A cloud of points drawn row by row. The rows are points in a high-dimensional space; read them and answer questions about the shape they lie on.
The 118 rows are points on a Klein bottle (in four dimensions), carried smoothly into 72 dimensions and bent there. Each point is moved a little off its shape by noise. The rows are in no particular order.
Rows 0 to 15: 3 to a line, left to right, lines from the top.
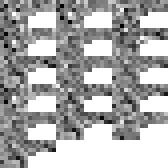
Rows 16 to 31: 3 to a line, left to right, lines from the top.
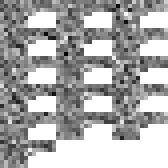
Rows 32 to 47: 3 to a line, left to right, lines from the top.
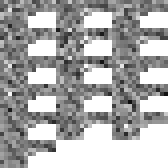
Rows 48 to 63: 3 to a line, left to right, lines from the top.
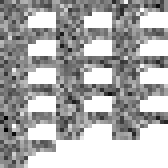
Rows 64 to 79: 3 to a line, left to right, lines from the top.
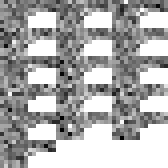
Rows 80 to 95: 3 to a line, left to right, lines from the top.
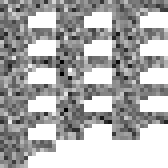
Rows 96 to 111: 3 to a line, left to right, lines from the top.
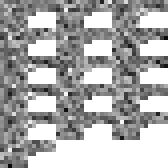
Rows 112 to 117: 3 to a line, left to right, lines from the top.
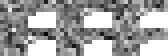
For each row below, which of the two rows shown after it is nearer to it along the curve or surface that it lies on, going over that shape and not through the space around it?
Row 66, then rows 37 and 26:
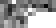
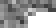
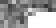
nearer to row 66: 37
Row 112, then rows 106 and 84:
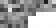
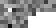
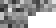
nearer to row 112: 106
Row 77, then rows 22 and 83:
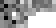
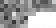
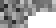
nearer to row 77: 83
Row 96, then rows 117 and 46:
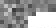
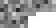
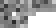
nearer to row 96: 117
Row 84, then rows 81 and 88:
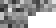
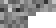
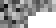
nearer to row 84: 88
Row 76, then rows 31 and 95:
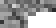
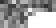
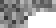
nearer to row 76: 31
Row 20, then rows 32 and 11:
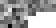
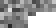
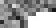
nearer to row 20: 32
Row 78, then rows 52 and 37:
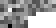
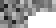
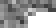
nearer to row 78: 52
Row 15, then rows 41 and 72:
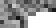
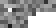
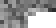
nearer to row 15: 72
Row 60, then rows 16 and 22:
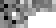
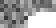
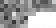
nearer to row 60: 16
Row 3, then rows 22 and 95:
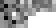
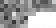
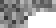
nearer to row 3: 95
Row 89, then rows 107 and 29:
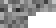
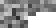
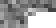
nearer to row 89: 107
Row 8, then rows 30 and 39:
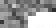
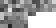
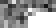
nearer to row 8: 39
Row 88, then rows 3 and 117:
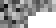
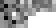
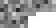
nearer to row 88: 3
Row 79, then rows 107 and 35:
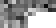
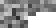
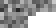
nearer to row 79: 107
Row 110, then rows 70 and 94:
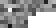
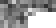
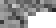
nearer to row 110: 94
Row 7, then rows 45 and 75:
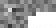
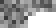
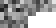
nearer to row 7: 75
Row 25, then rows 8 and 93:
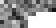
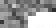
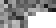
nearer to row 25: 93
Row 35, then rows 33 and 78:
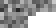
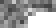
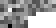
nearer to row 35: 78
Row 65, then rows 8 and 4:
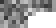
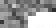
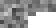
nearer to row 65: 8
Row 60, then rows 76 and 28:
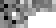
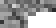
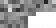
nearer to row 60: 28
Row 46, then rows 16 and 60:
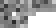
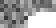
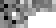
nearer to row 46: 16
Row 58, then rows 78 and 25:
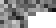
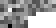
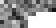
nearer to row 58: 25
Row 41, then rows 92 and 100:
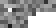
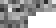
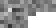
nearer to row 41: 100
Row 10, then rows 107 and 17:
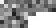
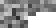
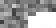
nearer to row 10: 107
